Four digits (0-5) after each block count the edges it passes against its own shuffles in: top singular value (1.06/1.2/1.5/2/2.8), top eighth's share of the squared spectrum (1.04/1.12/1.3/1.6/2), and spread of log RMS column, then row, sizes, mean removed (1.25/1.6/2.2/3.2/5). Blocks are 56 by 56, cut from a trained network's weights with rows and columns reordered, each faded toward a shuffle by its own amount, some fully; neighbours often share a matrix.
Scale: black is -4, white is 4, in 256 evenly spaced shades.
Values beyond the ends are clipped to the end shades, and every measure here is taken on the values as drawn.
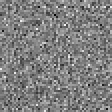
2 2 1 1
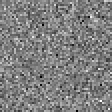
0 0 0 0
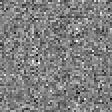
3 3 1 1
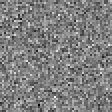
0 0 0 0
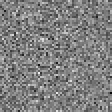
2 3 1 0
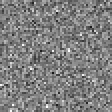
1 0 0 0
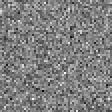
0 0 0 0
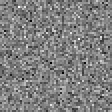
0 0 0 0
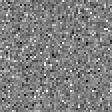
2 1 0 0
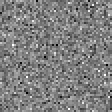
1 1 0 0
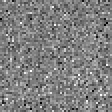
2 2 1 0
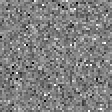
0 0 0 1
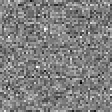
4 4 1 2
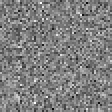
3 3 1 1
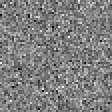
1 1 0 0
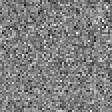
2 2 0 1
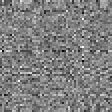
4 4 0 3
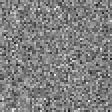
2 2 0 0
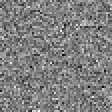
2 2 0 1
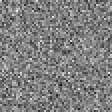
1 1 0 0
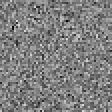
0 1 0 0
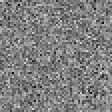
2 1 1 0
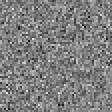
2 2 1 1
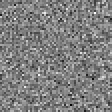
0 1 0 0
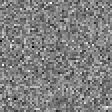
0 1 0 0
